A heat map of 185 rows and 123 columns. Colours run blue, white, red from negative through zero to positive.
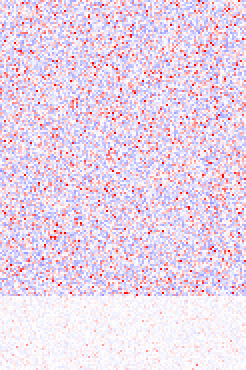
A horizontal seam about 80% of the way down splits the table, and the bottom part is calmer. The halves do not mirror each other. The grain is fine, like static. No row or column stands out. The values are skewed, with a long tail toward high values. No overall slope runs across the table. No regular stripes run through it.
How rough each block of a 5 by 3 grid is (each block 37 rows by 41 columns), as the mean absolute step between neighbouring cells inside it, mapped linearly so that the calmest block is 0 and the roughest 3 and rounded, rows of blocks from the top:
3 3 3 | 3 3 3 | 3 3 3 | 3 3 3 | 0 0 0
